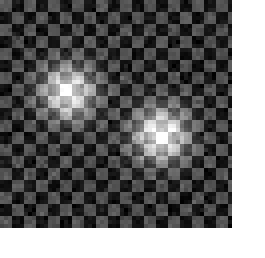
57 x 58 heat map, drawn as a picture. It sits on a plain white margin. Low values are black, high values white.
Bumps: two. Seam: none. Slope: none.
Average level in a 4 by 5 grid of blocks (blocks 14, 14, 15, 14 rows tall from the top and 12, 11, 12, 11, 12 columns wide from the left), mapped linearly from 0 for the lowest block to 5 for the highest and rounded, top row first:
00000
15110
01151
00000
